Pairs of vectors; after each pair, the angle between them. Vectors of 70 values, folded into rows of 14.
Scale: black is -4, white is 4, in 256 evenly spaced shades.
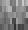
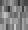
partly opposed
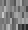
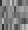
partly opposed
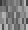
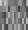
nearly opposite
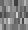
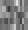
partly opposed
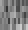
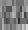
partly aligned
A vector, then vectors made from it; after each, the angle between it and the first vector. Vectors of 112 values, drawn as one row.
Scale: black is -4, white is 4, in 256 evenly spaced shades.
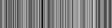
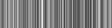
nearly opposite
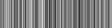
partly opposed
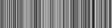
orthogonal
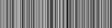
orthogonal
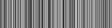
partly aligned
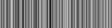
orthogonal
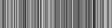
nearly opposite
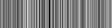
partly aligned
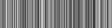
nearly opposite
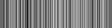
orthogonal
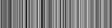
partly aligned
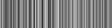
partly aligned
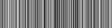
partly opposed
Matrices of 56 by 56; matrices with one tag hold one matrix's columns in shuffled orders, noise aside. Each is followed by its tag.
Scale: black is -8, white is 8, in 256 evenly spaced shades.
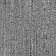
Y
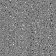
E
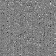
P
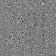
P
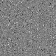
E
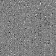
P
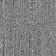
Y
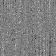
Y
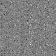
E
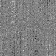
Y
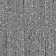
Y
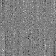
Y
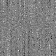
Y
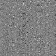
P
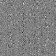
P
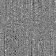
Y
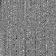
Y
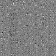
P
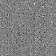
P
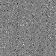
E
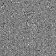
E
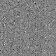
E
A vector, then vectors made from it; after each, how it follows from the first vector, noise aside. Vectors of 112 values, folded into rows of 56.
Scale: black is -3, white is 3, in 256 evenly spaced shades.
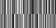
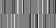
partly zeroed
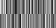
wrapped around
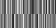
copied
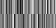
negated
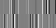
partly zeroed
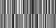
copied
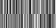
wrapped around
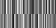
copied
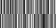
wrapped around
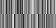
negated
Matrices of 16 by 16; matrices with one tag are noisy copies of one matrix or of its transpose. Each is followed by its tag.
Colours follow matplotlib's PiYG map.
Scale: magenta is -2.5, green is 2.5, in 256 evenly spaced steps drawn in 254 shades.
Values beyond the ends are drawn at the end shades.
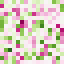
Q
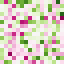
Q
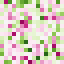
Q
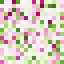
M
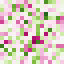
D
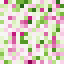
Q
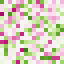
M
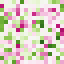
Q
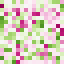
Q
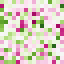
Q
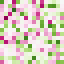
M
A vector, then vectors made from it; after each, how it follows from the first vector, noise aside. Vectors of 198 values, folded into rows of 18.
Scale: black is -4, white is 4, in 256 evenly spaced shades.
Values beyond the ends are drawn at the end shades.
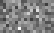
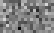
negated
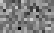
negated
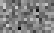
negated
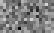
negated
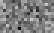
negated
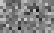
negated
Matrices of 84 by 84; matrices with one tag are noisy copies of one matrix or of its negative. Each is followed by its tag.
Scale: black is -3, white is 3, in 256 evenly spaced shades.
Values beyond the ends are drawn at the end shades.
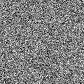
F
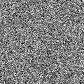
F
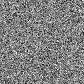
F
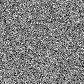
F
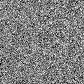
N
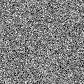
F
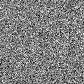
N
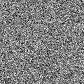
F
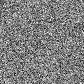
F
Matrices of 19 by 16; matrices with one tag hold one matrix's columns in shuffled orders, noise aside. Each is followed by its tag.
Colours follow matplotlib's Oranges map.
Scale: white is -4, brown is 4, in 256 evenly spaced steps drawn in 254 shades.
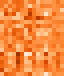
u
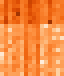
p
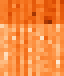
p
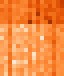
p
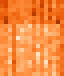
p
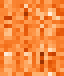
u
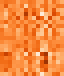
u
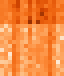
p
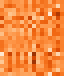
u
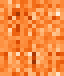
u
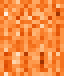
u
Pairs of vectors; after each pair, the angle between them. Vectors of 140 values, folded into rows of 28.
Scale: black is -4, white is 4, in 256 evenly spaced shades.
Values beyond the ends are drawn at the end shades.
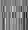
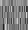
orthogonal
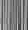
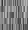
partly aligned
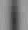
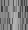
partly opposed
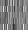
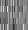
nearly parallel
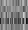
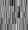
orthogonal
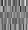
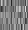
partly opposed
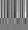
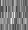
partly opposed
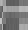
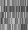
partly opposed
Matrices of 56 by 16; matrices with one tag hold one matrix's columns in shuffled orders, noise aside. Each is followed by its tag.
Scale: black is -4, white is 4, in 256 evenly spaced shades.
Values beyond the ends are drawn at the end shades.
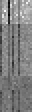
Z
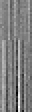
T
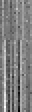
T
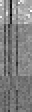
Z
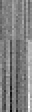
T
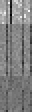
Z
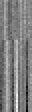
T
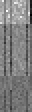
Z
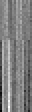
T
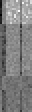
Z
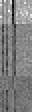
Z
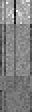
Z
